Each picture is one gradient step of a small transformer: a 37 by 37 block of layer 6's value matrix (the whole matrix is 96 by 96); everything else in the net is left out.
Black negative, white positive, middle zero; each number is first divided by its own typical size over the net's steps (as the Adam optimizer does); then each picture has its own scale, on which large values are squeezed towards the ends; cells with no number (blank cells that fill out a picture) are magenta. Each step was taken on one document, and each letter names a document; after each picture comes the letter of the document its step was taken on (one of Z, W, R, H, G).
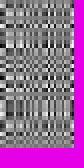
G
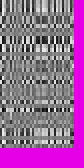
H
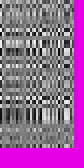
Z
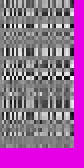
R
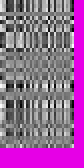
G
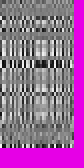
H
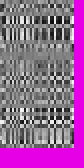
H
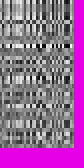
Z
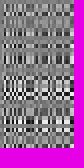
R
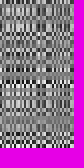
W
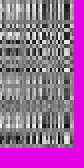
Z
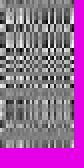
G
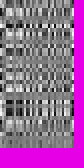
G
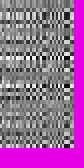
Z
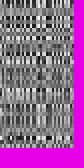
W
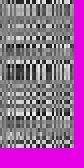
W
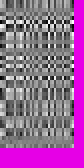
G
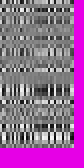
H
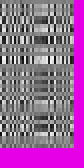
H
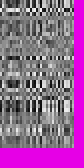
Z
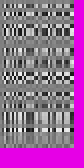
R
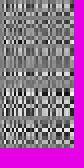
R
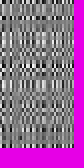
H
